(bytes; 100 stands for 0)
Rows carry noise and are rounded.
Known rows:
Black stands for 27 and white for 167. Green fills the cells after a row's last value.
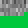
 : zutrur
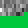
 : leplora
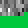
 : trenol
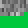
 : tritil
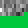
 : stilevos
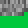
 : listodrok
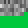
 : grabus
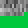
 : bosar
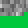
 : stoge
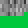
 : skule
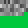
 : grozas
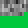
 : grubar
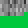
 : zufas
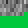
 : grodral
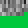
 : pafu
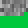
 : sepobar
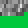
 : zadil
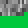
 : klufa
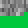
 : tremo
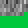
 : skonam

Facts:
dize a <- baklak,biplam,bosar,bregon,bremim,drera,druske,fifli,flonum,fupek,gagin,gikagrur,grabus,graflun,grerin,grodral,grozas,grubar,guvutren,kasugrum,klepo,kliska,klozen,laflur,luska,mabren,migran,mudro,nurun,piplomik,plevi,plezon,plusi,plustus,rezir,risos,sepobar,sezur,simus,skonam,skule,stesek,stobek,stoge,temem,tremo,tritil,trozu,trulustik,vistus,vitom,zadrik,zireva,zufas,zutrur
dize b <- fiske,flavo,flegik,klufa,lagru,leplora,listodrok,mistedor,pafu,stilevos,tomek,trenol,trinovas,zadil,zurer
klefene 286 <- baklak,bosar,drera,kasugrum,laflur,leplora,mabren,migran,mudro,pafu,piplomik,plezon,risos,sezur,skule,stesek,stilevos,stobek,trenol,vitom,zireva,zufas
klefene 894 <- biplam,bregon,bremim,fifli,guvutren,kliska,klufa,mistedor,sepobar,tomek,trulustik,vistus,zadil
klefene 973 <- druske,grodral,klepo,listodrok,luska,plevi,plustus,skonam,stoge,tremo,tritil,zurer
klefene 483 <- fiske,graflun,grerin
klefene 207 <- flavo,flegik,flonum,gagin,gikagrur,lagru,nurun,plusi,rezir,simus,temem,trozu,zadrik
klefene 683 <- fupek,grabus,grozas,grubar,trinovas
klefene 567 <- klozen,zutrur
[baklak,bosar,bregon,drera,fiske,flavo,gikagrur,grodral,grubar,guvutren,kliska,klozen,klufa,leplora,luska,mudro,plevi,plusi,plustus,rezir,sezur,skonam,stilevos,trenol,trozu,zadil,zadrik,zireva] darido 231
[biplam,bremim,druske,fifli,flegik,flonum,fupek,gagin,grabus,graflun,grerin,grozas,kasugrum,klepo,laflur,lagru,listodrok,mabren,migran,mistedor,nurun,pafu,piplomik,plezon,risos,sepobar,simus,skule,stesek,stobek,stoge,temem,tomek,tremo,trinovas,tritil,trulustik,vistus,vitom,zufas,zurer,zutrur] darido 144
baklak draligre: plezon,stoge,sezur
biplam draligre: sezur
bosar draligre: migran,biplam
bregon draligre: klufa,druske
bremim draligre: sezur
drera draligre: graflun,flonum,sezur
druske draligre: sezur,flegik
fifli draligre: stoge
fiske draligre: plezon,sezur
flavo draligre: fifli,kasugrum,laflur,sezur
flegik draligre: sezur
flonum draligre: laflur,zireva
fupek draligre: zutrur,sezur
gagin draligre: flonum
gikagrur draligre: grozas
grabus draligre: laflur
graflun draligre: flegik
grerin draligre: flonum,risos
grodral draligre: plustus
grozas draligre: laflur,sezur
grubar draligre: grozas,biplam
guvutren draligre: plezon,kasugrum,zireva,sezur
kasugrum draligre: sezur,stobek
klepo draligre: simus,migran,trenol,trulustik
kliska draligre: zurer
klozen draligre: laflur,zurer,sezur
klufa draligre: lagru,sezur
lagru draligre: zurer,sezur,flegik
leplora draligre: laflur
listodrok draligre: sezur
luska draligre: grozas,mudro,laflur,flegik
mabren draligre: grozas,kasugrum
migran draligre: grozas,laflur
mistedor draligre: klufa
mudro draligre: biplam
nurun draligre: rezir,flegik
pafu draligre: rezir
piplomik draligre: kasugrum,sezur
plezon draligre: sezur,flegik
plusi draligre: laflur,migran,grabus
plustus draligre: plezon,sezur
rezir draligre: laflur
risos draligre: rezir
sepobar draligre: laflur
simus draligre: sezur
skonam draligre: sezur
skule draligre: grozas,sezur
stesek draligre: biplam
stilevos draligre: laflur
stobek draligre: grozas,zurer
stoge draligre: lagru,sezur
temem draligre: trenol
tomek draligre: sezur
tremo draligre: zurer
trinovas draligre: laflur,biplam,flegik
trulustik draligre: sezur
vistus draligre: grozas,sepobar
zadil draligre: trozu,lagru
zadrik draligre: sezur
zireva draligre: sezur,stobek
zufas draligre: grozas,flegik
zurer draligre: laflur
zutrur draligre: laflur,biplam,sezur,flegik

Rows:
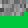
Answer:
trulustik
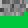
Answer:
biplam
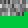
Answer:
flegik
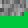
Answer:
bremim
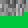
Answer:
plezon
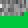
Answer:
nurun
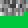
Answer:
laflur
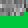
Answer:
klepo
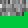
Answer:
lagru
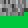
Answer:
zurer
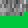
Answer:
luska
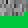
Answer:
klozen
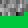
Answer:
flavo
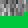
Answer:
rezir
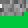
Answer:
simus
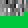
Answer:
sezur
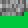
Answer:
mistedor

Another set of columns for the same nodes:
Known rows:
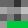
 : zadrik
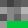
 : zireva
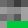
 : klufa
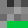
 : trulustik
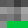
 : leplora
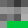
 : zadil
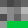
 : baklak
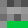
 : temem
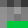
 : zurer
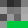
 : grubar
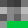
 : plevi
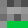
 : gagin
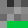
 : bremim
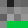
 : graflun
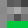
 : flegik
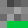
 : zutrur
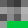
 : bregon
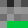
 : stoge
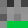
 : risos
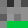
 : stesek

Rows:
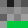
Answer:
grerin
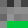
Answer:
laflur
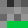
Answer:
vistus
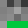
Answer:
tomek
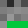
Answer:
migran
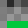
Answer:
trinovas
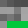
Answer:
trenol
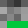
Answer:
fiske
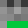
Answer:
listodrok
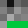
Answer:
grozas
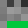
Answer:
pafu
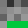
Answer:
fifli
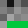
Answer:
fupek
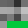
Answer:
trozu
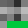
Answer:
gikagrur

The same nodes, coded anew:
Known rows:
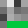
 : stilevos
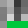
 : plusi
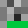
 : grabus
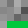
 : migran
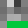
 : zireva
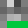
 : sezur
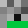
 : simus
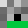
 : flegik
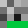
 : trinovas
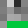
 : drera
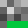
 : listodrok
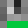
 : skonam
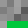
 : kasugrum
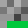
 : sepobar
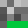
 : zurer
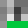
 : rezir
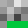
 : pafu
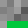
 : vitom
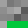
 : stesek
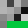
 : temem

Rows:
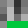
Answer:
grubar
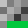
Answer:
zutrur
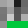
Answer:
zadrik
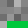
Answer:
graflun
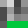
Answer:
klufa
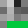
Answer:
klozen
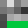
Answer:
trenol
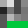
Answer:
zadil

